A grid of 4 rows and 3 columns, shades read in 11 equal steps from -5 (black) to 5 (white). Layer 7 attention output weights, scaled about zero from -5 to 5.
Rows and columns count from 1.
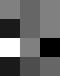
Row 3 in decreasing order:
5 0 -5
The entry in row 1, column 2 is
-1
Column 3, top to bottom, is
0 0 -5 -1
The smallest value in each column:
-4 -2 -5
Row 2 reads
-4 -1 0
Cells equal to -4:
2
